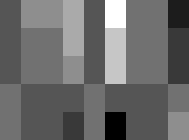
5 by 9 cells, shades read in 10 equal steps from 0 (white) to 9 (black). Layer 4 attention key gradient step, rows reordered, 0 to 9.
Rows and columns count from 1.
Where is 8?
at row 1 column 9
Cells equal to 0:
1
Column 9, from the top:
8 7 7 5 4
